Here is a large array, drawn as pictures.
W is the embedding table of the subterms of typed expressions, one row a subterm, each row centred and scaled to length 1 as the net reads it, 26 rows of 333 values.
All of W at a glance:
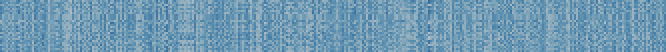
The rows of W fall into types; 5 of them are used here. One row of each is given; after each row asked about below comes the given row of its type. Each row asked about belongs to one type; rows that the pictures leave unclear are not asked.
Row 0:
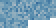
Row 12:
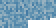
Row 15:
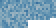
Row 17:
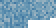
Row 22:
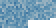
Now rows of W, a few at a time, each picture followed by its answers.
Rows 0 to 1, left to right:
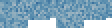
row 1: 15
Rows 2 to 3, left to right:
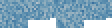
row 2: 12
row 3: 15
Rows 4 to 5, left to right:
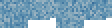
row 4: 17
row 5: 0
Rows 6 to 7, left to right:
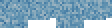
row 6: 17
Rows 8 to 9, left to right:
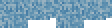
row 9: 12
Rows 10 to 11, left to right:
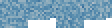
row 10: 22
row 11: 12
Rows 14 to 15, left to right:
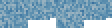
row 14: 12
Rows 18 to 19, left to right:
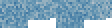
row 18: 22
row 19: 17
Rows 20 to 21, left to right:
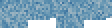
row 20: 15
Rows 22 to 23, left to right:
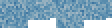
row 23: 15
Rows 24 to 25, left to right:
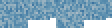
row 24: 12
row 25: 15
